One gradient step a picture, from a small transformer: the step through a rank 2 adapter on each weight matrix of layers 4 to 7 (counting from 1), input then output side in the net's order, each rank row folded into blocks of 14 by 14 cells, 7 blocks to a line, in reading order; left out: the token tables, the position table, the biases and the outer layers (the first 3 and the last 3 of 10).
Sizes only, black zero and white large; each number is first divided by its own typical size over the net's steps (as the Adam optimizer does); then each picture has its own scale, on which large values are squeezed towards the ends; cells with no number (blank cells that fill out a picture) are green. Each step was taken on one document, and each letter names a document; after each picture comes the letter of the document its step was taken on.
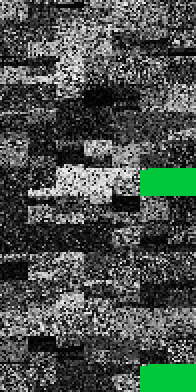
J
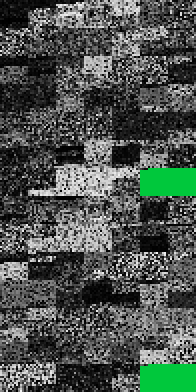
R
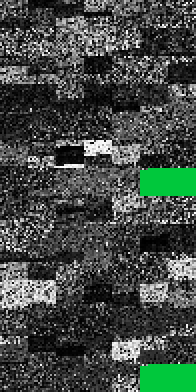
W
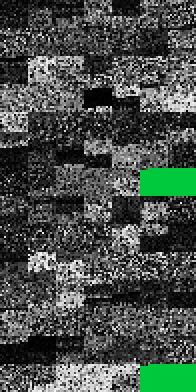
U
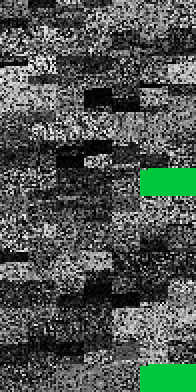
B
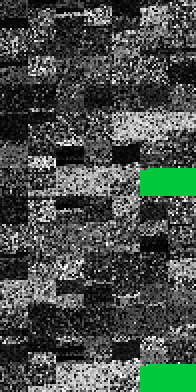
W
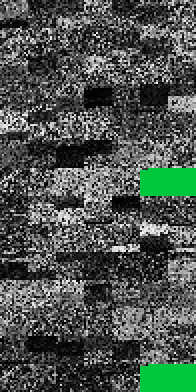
B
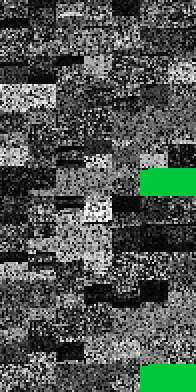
R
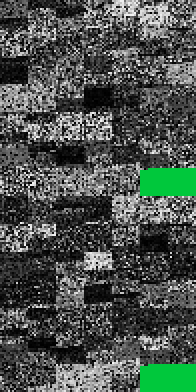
B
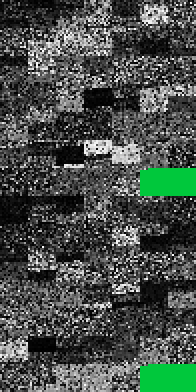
U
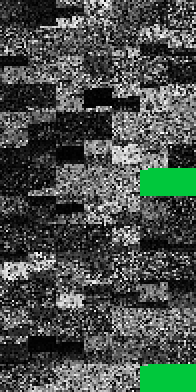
U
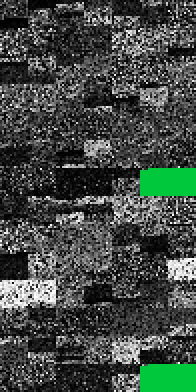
W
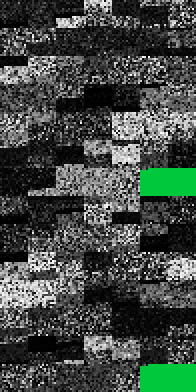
U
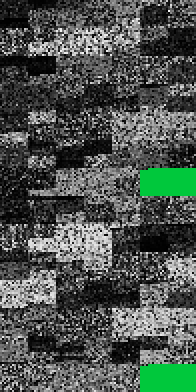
R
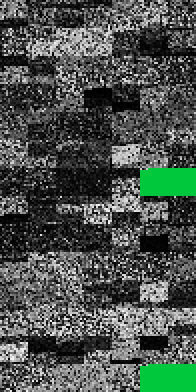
J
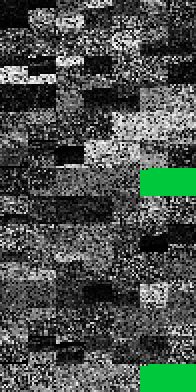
R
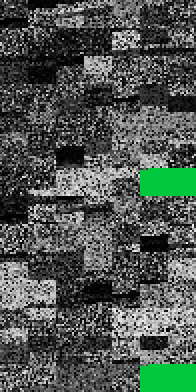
R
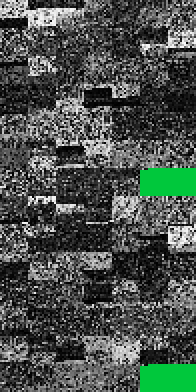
B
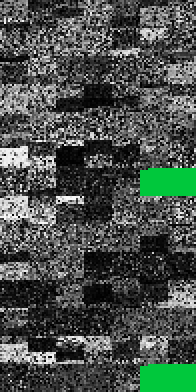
B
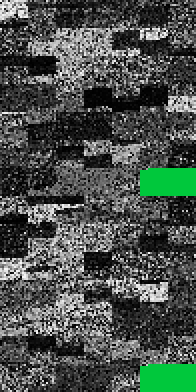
J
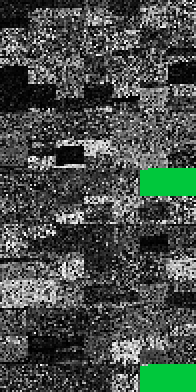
W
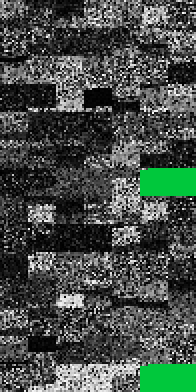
U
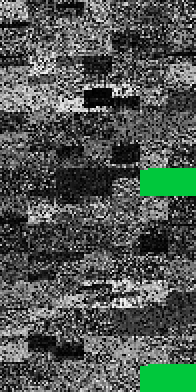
J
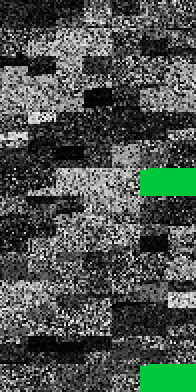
J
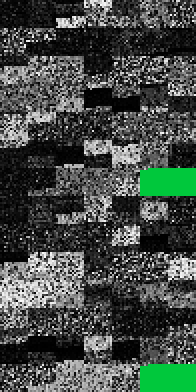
U
